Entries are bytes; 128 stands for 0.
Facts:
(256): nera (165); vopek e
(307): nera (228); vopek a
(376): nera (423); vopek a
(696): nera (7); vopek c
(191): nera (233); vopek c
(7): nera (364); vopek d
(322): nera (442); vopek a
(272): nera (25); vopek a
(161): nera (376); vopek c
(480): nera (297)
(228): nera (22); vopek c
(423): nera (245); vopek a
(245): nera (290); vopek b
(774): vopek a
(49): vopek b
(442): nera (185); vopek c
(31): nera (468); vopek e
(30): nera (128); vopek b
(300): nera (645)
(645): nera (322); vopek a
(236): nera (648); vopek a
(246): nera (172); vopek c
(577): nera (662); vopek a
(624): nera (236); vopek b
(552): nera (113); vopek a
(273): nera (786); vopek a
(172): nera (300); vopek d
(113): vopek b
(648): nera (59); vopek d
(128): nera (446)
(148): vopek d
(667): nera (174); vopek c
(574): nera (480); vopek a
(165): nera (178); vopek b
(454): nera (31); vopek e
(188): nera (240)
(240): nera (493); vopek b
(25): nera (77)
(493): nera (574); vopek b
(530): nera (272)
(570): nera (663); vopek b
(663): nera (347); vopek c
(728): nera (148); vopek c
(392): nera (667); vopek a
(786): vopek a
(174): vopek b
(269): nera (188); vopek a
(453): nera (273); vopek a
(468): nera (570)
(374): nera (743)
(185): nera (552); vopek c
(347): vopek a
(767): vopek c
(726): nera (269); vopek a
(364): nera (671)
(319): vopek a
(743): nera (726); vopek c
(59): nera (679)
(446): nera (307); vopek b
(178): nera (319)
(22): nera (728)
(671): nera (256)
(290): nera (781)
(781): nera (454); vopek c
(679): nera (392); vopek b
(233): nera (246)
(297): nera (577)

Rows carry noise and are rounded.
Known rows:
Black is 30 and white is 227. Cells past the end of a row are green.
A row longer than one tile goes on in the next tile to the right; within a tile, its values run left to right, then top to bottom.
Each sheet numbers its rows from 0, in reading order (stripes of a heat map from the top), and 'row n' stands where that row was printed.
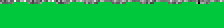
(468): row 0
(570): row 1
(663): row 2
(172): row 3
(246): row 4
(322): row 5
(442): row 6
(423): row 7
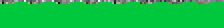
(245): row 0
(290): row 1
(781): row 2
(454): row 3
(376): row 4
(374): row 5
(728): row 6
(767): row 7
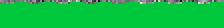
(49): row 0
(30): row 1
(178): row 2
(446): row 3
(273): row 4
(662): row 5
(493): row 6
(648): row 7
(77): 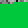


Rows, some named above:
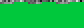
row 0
(165)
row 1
(726)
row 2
(256)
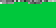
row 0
(480)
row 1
(347)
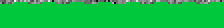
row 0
(454)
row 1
(256)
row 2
(552)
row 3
(269)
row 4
(781)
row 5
(172)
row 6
(233)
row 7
(696)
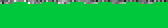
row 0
(290)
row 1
(577)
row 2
(648)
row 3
(493)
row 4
(240)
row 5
(188)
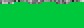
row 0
(679)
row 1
(113)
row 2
(272)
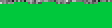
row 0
(574)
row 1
(300)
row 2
(172)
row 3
(30)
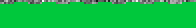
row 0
(148)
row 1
(31)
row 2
(7)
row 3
(726)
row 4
(570)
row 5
(319)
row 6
(667)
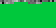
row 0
(161)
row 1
(269)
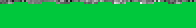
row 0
(726)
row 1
(774)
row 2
(307)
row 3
(191)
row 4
(59)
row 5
(297)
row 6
(743)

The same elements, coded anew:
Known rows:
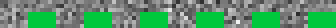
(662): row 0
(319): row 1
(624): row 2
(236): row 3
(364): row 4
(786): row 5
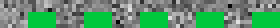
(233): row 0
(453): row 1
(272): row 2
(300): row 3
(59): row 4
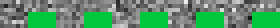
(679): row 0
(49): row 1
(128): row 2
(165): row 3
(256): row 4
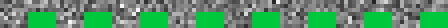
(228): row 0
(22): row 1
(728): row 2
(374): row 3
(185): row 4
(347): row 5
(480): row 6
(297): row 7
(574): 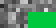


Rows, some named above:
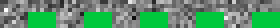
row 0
(7)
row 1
(172)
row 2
(240)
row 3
(624)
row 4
(300)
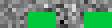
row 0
(191)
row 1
(272)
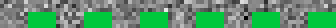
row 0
(161)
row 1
(667)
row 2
(30)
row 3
(493)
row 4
(240)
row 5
(696)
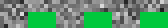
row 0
(781)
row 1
(191)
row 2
(290)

